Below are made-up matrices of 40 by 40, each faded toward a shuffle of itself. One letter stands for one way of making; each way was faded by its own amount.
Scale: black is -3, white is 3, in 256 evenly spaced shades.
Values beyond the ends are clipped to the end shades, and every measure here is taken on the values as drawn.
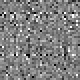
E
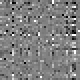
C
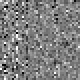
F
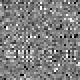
E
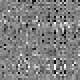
C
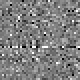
E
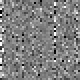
F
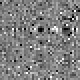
E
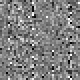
F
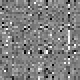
C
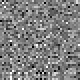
E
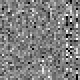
F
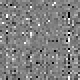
C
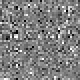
E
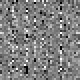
F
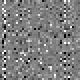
C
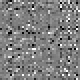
C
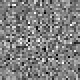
E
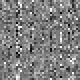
F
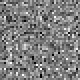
E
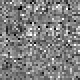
E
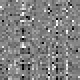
C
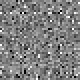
E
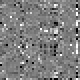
C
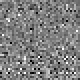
E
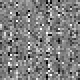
F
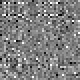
E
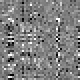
C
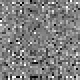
E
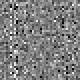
F
